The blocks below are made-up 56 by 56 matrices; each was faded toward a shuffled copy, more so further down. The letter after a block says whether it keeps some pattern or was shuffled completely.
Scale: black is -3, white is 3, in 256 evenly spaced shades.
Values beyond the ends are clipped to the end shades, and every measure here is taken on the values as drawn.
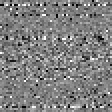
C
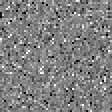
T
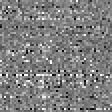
C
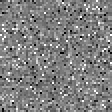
T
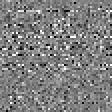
C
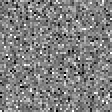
T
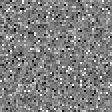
T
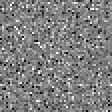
T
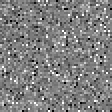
T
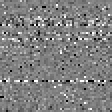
C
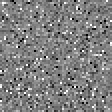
T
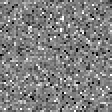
T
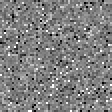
T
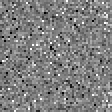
T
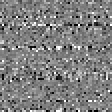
C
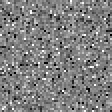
T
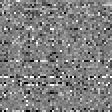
C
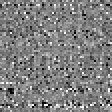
C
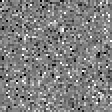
T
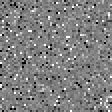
T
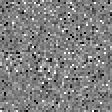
T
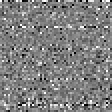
C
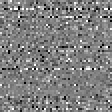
C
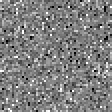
T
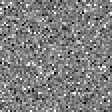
T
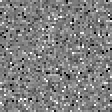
T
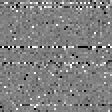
C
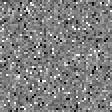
T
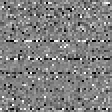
C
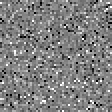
T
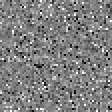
T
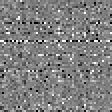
C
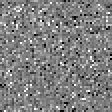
T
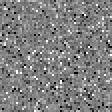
T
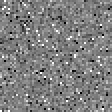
T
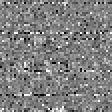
C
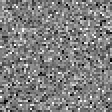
T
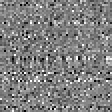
C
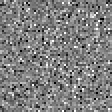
T
